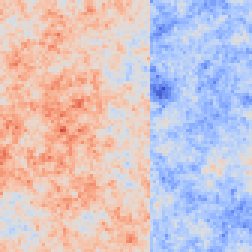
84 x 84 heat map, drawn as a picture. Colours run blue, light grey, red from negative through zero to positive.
The ninth with the highest average is the middle left. No regular stripes run through it. The left part is higher, up to a seam about 60% of the way across. There are no lone odd cells.
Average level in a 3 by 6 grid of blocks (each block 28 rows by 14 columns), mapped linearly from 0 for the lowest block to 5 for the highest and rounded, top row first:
4 4 3 1 0 0
4 5 4 2 0 0
3 4 4 2 0 0
